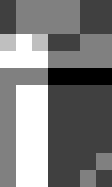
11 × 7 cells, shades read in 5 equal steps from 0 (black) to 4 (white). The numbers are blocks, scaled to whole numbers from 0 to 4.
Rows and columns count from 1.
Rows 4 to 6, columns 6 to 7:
2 2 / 0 0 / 1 1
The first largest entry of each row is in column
2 2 2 1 1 2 2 2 2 2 2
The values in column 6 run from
0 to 2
